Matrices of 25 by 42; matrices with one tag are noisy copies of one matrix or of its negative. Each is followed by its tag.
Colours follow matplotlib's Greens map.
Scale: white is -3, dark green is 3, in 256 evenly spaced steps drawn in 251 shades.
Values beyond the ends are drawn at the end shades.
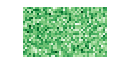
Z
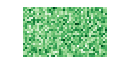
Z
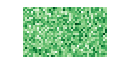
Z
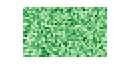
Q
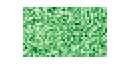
Z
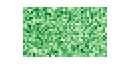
Z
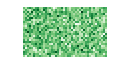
Z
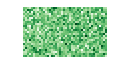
Z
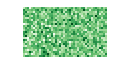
Q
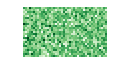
Q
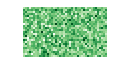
Q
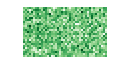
Z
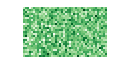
Q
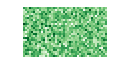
Q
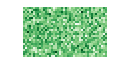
Z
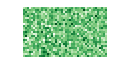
Q
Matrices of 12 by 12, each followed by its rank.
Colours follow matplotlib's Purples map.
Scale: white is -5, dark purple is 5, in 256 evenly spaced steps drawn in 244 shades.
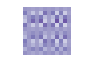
one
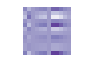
one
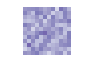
full rank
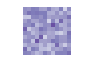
full rank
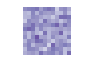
full rank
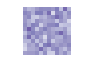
full rank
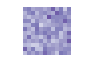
full rank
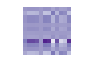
one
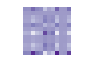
one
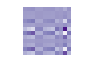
one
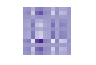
one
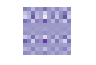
one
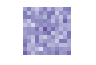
full rank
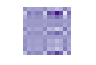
one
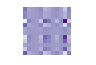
one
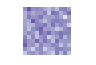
full rank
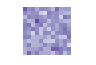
full rank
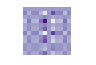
one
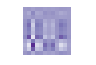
one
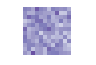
full rank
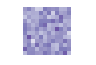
full rank
